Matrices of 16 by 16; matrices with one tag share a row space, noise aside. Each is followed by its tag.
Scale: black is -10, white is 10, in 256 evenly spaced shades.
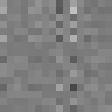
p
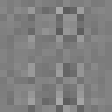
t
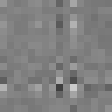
p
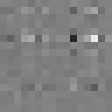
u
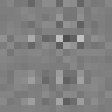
t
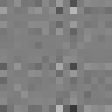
p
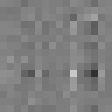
u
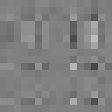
u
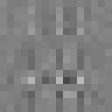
t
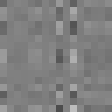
p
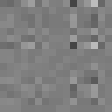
u
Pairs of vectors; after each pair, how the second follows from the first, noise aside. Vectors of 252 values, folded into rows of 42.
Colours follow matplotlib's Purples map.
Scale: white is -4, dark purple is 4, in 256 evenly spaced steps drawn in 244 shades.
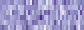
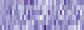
sign-scrambled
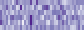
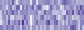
negated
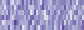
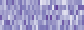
shuffled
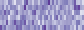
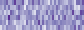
negated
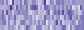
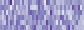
negated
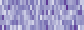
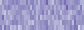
shrunk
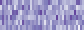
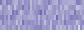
shrunk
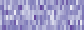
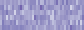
shrunk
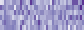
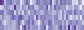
negated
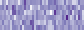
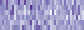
sign-scrambled
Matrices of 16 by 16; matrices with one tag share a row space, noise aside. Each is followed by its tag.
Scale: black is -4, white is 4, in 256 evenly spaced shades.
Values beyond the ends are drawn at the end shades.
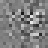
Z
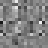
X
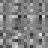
X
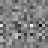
X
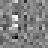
X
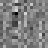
X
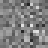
Z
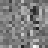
Z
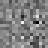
Z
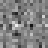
X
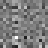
X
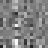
X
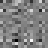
X
